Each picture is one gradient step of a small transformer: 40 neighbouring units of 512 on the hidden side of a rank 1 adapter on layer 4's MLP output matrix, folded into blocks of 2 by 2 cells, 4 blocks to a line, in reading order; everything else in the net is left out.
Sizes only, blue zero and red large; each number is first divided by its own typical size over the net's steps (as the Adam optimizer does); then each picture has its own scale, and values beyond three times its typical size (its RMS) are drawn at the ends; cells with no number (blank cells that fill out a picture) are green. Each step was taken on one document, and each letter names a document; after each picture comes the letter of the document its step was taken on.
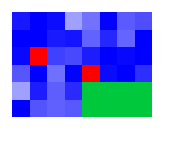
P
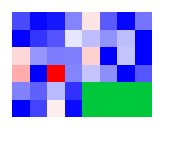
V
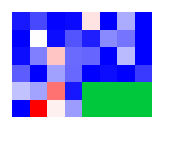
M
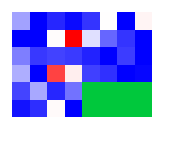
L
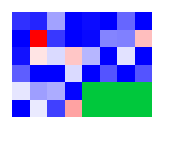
M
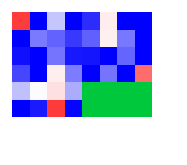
L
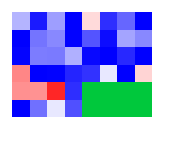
V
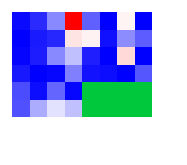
M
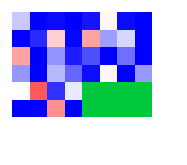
L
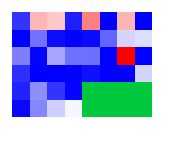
M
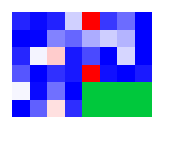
P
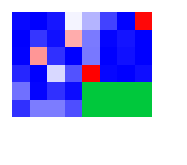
P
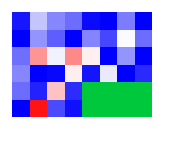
M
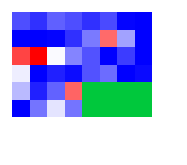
V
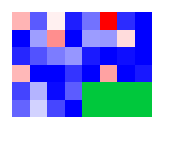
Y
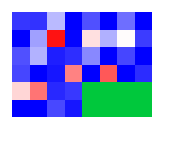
Y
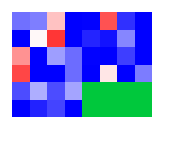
Y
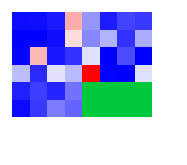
P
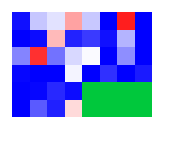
M
